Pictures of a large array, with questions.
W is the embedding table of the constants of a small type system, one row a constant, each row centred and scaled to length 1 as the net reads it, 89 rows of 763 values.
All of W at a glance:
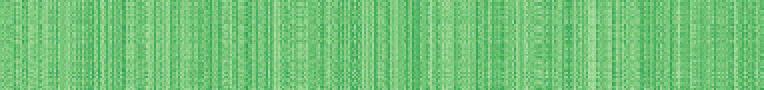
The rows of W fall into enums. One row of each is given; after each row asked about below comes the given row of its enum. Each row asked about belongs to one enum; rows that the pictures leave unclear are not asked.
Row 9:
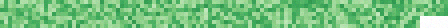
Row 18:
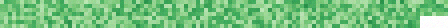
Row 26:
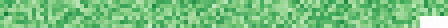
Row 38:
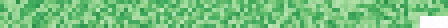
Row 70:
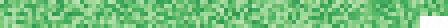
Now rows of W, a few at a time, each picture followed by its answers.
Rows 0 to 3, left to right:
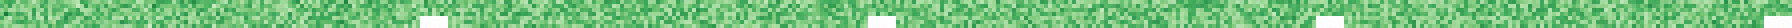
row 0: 26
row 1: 70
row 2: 9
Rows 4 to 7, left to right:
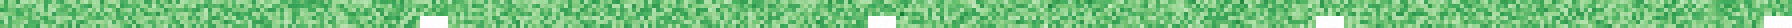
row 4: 9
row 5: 18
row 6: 26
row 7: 70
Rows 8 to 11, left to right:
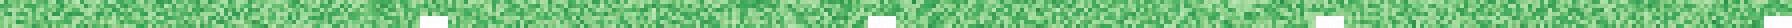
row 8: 70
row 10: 38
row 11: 18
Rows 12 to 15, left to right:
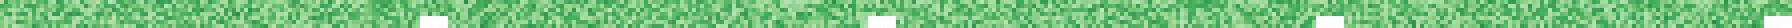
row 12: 70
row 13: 38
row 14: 9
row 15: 18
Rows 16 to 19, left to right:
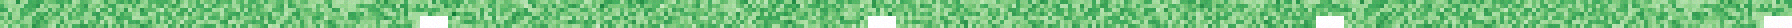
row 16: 38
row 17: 26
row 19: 38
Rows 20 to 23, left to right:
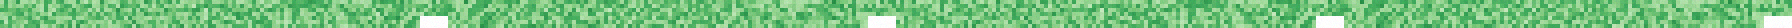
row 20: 9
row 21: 38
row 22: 9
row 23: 38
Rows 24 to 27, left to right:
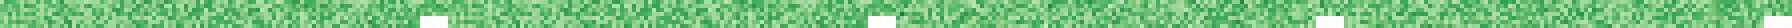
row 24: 18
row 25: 18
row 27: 70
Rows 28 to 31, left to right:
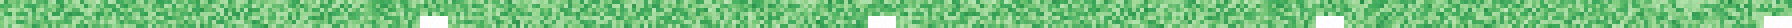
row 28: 70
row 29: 18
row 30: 70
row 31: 38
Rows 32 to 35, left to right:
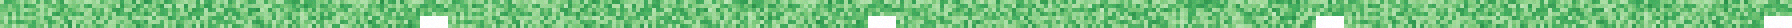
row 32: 18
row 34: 9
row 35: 18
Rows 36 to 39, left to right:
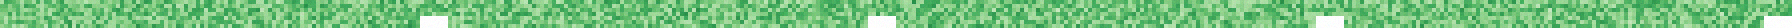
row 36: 18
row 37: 70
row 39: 9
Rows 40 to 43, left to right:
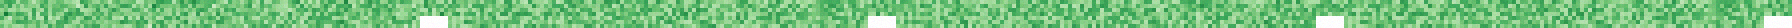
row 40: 26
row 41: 70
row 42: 18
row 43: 70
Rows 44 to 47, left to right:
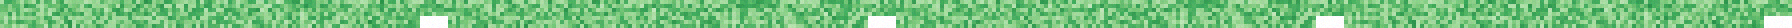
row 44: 18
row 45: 9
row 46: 9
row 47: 18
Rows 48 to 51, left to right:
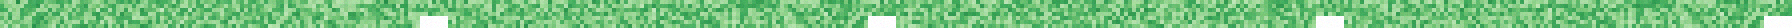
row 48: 38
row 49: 9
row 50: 70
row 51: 9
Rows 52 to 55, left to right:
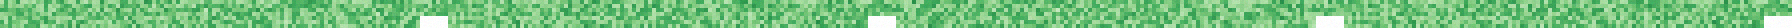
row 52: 9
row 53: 18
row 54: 38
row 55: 18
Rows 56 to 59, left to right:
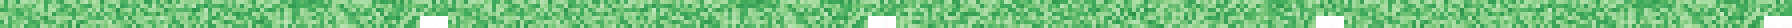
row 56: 9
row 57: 9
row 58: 70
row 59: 9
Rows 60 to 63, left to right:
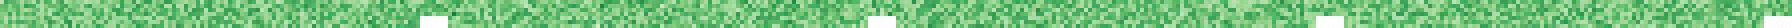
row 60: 18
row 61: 26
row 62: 38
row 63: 70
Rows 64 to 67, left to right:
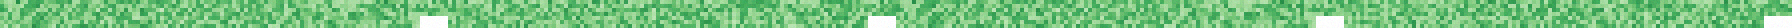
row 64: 38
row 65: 9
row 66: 38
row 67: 18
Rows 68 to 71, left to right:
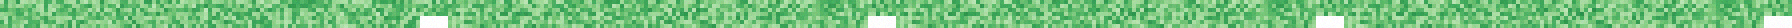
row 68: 9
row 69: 70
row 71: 70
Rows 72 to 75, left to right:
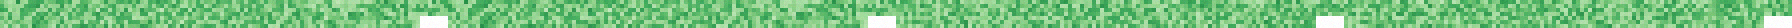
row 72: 38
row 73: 38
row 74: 18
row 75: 70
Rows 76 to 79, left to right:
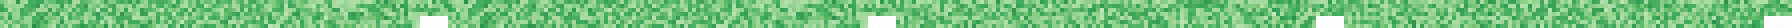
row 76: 38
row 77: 38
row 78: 9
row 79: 18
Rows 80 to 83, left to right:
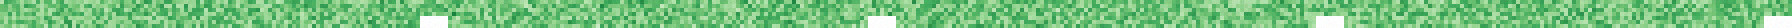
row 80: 18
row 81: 26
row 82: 38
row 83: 70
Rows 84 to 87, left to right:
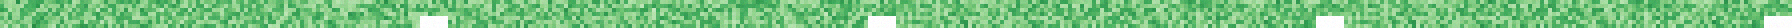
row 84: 38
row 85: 9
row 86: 18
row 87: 18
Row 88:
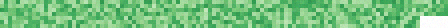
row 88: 9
